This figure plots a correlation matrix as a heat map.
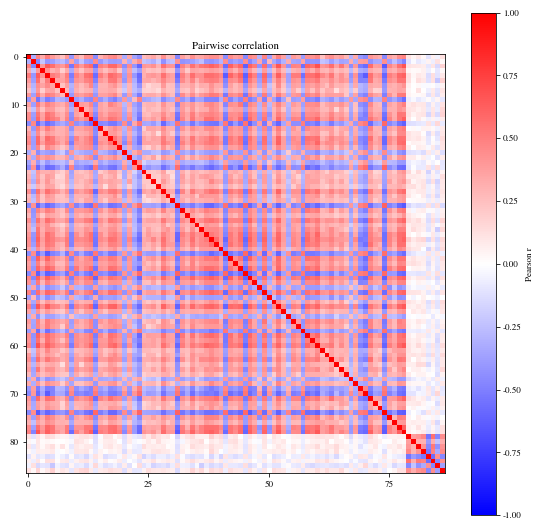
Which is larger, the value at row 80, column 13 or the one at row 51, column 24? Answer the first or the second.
the second
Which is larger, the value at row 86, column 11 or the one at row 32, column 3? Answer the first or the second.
the second
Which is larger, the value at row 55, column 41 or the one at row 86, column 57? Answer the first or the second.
the second
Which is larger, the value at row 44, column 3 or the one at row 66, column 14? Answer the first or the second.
the first
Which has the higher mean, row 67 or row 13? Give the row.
13
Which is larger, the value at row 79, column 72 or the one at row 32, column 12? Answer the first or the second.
the second
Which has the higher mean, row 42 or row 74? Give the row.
42
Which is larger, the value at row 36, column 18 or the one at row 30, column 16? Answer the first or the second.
the first
